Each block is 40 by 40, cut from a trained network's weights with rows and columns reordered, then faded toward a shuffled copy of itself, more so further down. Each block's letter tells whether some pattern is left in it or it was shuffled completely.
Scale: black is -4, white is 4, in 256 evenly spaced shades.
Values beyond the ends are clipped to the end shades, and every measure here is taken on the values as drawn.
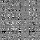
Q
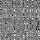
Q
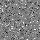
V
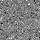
V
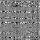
Q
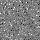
V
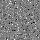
V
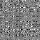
Q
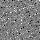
V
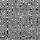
Q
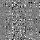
Q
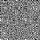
Q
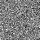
V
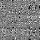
Q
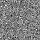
V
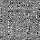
Q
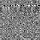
Q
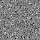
V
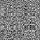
Q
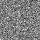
V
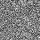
V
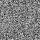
V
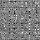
Q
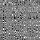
Q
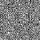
Q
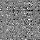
Q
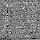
Q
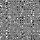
Q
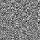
Q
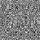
Q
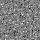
V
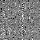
Q
